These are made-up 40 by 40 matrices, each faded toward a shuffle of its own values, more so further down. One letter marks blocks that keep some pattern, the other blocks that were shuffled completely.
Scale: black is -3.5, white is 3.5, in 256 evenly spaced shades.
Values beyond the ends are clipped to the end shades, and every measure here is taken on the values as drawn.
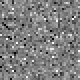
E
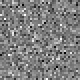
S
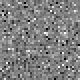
S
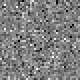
E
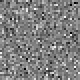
S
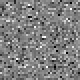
E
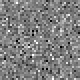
E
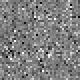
E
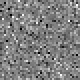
S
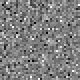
E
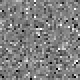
E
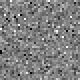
S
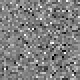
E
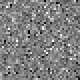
S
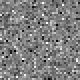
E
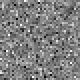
S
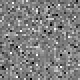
E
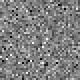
S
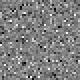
S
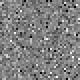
S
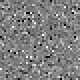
S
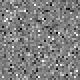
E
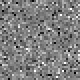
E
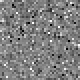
S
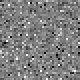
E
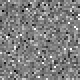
S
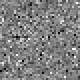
S
